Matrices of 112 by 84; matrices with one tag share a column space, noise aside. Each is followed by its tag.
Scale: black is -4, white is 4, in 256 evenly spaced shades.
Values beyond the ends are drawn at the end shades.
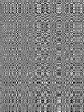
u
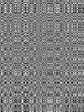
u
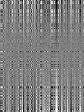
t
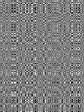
u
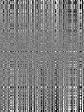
t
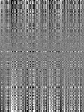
t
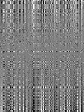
t
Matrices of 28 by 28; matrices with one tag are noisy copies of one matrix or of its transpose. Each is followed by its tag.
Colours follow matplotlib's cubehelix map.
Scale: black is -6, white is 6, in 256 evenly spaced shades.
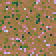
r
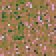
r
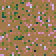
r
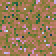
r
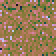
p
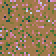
p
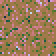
p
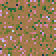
p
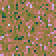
r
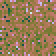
p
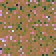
p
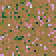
r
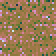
p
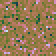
r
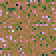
p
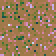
r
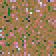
p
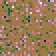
p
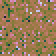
p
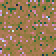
p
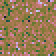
p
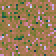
r
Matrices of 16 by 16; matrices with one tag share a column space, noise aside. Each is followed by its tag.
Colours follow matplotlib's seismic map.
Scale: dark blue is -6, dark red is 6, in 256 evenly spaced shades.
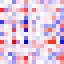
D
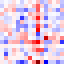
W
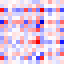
D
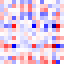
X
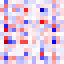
D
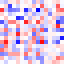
D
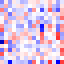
W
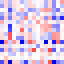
W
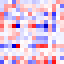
X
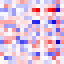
D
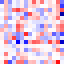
W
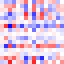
X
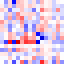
W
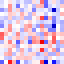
W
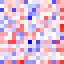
W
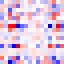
X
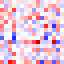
W
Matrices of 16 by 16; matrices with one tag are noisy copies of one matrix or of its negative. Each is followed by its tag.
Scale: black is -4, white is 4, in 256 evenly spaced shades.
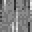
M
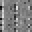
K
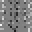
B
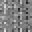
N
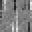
M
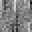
M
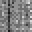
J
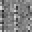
K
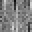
M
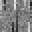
M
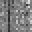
J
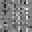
N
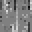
M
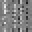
N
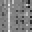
J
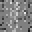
B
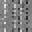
N
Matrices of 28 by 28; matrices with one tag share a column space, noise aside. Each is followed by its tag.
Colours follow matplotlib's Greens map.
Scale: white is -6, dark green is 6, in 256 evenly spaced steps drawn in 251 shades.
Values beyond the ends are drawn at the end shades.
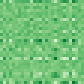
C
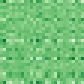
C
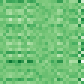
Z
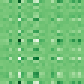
C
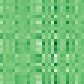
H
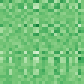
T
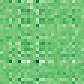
Z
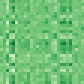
H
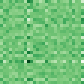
Z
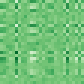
T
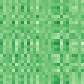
H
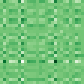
Z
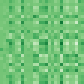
H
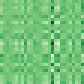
H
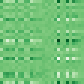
C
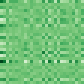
Z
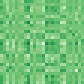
H
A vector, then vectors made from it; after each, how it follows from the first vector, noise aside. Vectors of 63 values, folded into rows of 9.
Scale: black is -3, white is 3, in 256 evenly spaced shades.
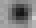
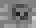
partly zeroed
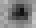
copied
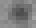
shrunk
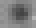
shrunk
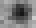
copied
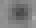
shrunk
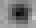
copied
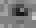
partly zeroed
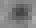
shrunk
